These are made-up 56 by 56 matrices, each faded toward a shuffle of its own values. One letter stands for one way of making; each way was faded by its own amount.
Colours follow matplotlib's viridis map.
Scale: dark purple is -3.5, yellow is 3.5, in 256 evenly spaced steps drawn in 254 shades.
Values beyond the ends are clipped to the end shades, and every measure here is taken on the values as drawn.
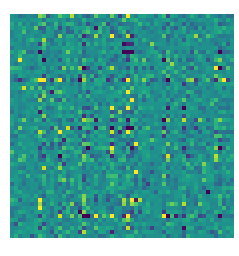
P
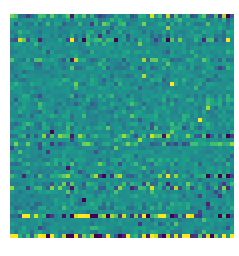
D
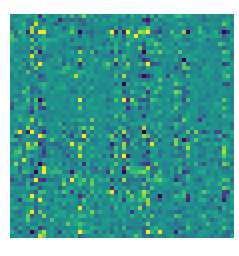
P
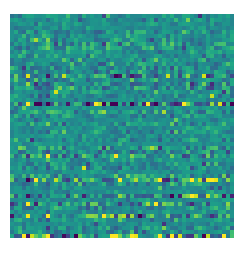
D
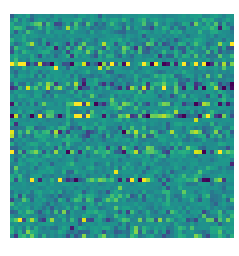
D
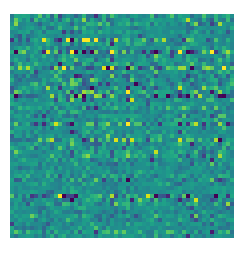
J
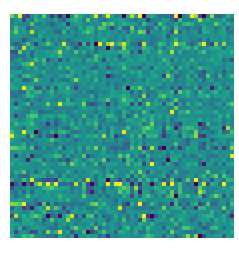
J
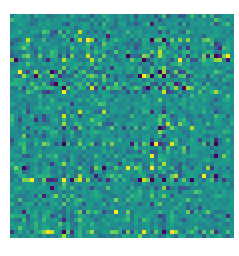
J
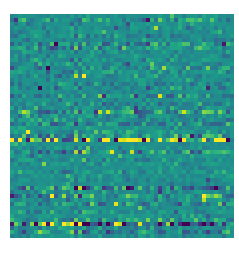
D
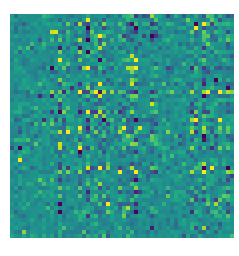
P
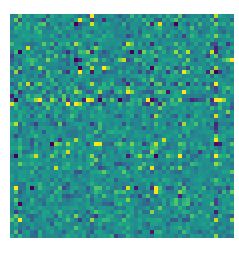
J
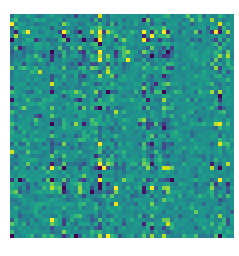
P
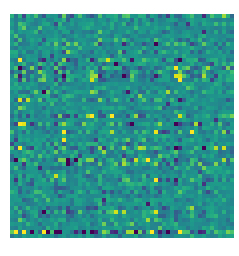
J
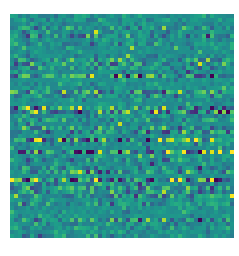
D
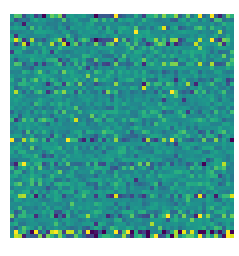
D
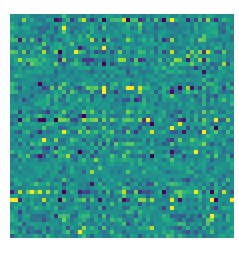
J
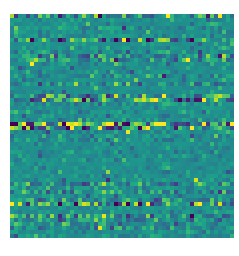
D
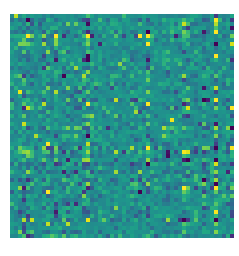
P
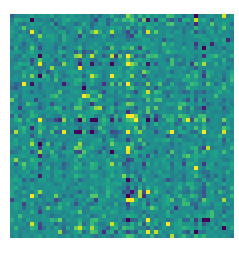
P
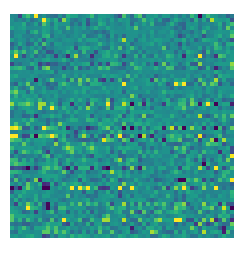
J
